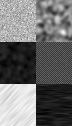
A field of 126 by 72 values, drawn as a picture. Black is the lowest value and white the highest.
The table splits into 3 rows of 2 panels. Panel 1,1: high, fine-grained. Panel 1,2: middling, blotchy, strong in contrast. Panel 2,1: very low, blotchy, faint in contrast. Panel 2,2: low, checkered. Panel 3,1: very high, slanting up to the right, faint in contrast. Panel 3,2: very low, streaked across, faint in contrast.
